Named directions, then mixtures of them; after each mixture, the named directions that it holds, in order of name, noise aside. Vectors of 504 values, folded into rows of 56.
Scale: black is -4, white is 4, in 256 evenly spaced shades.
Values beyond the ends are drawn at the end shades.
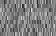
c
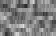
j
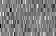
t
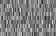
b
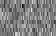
c, j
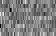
j, t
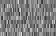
b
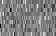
t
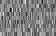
b, t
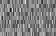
b, t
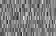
b, c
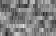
j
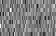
t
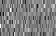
t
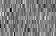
c, t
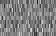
b, c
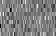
t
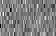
t
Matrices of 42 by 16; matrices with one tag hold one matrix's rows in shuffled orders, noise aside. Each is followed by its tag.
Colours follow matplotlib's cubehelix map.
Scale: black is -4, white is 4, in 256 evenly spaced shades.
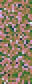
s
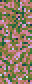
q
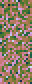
s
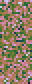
q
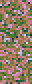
q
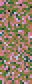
s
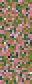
s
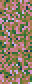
s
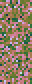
s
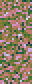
q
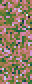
q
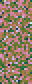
s
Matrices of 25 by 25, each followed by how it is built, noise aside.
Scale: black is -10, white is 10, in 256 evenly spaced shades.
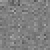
low rank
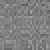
low rank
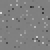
sparse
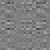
low rank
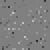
sparse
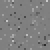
sparse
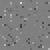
sparse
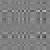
low rank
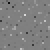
sparse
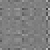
low rank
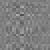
low rank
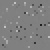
sparse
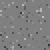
sparse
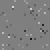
sparse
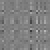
low rank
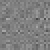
low rank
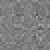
low rank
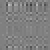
low rank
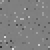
sparse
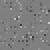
sparse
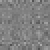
low rank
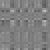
low rank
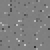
sparse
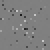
sparse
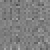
low rank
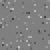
sparse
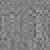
low rank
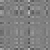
low rank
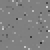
sparse
